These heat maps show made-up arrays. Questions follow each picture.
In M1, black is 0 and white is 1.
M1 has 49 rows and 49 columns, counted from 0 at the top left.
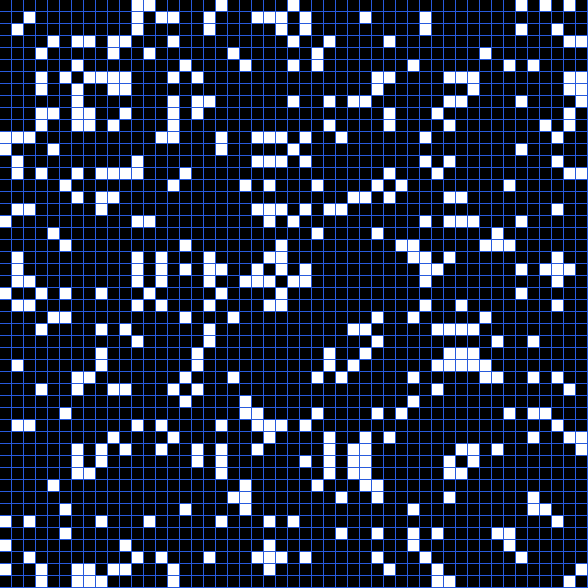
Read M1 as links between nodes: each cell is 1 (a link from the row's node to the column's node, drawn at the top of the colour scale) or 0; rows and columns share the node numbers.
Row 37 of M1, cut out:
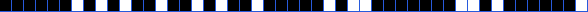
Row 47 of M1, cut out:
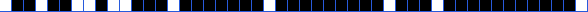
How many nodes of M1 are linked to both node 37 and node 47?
3
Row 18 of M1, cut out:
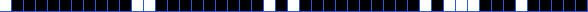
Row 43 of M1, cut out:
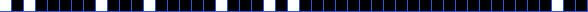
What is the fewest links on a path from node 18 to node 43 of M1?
1
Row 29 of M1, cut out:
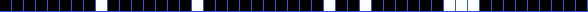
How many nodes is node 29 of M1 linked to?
7
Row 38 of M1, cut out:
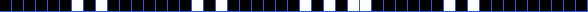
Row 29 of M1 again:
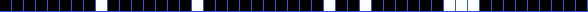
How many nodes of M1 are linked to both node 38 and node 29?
6
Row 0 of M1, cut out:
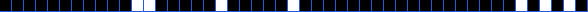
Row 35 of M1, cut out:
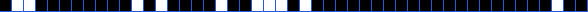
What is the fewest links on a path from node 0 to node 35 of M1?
2
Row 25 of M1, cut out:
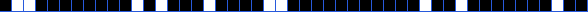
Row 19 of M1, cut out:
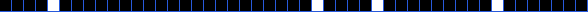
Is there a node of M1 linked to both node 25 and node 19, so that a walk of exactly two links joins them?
no
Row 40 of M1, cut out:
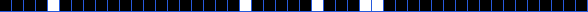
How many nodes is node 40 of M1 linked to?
5
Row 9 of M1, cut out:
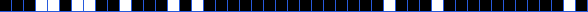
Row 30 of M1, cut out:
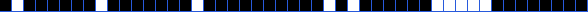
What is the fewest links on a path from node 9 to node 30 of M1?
2
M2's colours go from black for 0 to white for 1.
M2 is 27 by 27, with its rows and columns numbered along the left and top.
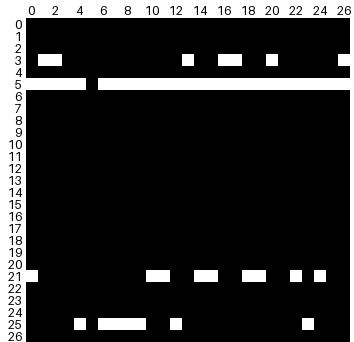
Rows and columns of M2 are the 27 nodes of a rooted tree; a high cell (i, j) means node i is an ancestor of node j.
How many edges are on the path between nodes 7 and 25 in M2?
1
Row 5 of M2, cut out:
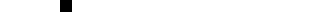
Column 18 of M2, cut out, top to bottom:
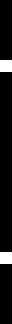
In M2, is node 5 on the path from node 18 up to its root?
yes
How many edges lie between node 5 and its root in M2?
0
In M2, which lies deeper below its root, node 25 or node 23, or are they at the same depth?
node 23
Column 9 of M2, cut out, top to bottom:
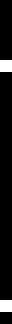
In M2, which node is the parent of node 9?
25
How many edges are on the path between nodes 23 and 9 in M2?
2
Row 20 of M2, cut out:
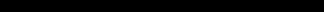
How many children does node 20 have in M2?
0
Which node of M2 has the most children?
21
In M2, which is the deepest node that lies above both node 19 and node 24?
21
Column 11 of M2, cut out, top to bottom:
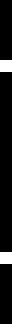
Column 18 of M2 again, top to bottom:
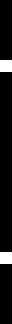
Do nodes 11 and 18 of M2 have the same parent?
yes
